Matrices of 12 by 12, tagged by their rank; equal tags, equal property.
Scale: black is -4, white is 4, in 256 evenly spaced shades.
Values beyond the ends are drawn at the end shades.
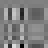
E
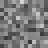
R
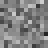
R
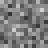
R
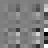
E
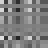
E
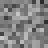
R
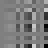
E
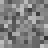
R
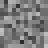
R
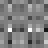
E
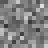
R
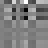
E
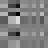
E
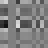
E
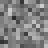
R
